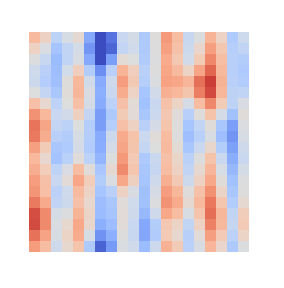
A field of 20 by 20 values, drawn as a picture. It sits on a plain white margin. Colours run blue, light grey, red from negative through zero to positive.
Lone odd cells: none. Stripes: upright, repeating 5 times. Slope: none.
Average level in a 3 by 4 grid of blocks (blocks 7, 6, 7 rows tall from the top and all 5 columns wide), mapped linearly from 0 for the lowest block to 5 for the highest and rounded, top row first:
2034
3221
5124
